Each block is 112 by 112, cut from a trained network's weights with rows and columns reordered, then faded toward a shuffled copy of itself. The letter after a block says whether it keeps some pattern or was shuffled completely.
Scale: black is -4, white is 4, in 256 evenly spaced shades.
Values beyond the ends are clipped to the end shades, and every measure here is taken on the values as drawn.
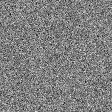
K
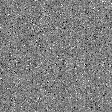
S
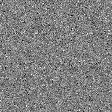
S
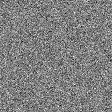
K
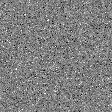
K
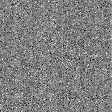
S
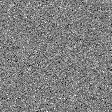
S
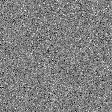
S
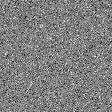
K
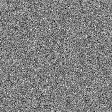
S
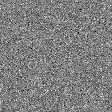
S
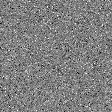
K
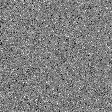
K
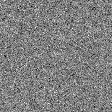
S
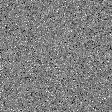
K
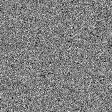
K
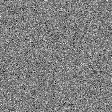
S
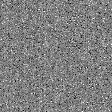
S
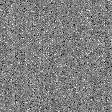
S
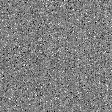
S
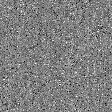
S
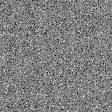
S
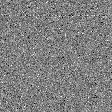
S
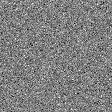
K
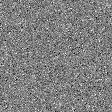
K
